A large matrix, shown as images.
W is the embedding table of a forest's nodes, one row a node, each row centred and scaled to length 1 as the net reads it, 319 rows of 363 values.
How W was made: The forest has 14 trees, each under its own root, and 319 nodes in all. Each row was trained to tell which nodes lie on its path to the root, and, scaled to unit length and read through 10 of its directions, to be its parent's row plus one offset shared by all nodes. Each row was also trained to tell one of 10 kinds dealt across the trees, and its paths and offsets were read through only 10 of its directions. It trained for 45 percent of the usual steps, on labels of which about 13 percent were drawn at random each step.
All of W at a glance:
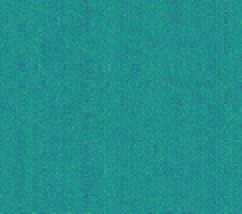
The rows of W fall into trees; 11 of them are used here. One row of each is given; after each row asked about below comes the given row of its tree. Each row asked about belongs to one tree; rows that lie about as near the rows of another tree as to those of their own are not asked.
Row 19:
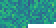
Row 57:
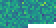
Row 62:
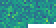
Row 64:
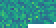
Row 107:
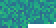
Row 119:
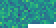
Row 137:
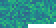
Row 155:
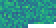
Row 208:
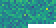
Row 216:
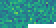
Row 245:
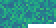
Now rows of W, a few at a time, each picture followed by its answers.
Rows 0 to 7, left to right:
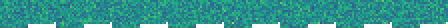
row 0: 19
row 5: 216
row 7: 155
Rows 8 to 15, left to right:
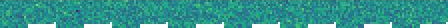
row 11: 137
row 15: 216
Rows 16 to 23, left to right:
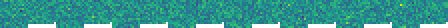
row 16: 107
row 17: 19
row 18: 155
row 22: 119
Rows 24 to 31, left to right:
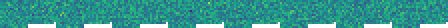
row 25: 57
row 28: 137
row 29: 155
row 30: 57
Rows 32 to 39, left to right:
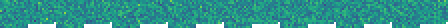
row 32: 19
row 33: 57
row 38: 19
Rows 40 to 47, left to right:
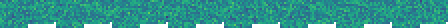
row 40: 155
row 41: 137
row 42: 245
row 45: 137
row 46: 208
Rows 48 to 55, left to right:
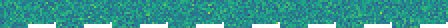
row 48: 216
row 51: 155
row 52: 19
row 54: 64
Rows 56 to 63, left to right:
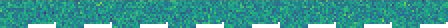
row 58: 64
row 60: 216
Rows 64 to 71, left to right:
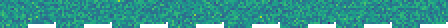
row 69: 216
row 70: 64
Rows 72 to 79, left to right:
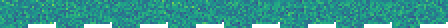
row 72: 57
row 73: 216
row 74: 155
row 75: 216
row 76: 155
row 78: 155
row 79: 137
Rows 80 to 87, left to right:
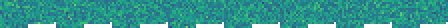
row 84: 216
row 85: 216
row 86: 137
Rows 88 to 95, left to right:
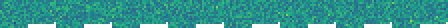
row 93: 62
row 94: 57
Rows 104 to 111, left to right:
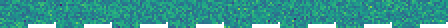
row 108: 64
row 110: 57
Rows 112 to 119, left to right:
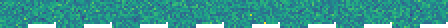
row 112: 155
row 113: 216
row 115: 155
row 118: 216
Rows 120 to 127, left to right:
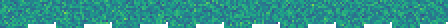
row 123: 19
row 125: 19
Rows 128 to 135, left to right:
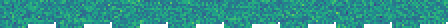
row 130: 208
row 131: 208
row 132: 64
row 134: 64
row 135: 19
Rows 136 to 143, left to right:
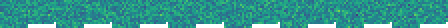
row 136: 64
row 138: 64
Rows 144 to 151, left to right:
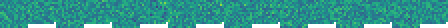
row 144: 64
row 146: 57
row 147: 57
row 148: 57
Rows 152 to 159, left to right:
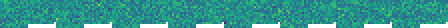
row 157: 19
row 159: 155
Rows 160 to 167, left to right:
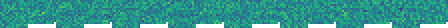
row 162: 19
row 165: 64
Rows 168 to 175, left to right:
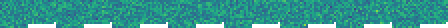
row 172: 62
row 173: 119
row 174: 155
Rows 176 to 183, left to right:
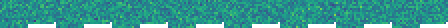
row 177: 137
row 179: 57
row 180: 19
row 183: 216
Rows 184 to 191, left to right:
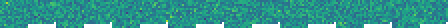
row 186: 57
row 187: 245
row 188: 208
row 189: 107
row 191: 245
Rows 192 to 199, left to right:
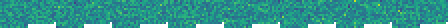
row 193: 137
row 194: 107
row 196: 155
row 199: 57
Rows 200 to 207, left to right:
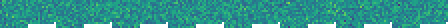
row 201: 155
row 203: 57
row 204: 216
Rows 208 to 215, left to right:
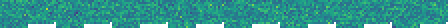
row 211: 137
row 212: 155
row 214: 119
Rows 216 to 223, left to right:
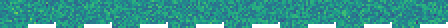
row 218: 245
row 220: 137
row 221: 62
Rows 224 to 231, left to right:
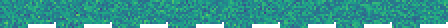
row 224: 137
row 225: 137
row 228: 19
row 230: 137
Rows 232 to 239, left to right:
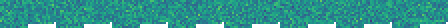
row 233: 57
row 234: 216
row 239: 137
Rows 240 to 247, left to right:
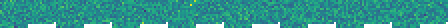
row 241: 137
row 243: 208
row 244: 64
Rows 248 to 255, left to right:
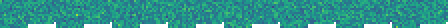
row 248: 216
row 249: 107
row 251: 216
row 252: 62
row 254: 119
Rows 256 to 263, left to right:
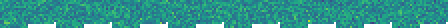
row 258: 62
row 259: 155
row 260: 216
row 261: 208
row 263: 119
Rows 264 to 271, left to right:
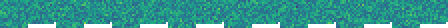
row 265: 119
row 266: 137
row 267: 57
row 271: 216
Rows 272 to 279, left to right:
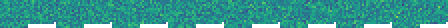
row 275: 57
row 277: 137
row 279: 62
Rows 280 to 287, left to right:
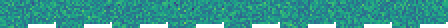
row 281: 107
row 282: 19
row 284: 155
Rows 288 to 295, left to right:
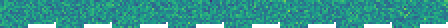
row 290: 64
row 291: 119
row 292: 62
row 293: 119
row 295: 19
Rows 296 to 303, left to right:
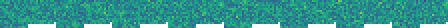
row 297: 137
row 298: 57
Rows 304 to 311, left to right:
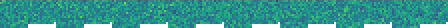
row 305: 137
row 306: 155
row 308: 216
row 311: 57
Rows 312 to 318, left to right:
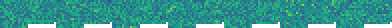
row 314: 57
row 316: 155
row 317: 19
